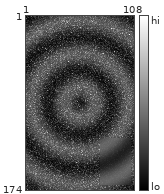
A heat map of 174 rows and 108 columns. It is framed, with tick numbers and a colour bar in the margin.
Rings: centred on the centre. Odd patch: calmer, in the bottom right. Slope: none. Average level on the scale: 30%. Calmest part: bottom right.
